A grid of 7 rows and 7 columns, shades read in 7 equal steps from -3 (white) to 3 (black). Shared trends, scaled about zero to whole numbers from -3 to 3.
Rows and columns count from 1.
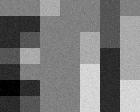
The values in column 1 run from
0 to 3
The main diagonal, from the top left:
0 2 0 0 -2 2 -2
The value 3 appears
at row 6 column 1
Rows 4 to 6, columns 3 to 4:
0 0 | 0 0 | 0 0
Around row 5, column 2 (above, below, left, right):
-1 2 2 0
